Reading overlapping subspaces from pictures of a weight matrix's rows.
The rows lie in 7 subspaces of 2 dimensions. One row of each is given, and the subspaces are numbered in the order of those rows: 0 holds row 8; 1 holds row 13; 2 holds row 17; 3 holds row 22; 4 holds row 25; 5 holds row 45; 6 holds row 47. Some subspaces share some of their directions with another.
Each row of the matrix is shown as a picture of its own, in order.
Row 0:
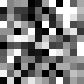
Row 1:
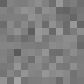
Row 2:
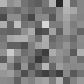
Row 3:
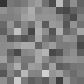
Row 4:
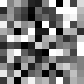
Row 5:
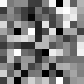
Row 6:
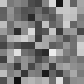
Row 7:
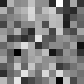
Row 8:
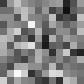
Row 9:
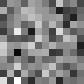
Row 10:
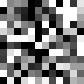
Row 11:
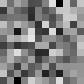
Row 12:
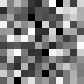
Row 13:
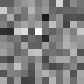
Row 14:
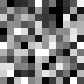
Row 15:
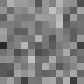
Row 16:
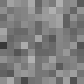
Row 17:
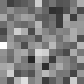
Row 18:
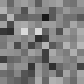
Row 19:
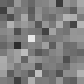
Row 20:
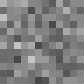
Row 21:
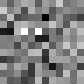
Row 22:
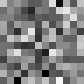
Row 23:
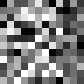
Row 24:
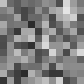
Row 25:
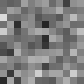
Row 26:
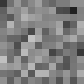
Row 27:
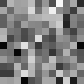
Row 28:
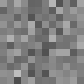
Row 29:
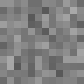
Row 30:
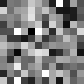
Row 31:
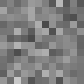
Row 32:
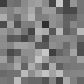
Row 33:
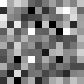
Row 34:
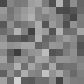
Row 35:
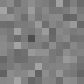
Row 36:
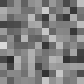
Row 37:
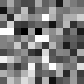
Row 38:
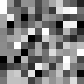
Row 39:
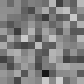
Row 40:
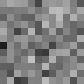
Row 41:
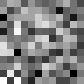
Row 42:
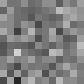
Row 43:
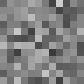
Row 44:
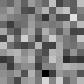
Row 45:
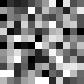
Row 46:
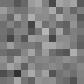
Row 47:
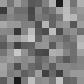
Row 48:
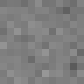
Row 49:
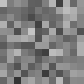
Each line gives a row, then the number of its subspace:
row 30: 1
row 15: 2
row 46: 0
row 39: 3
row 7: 2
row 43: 5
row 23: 1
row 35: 6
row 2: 4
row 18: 1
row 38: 6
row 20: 5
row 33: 5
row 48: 2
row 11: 6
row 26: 6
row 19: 6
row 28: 0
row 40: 2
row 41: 4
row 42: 4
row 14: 2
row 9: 4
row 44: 3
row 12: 0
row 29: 3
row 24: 0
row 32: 4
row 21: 1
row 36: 3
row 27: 2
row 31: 6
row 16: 2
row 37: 1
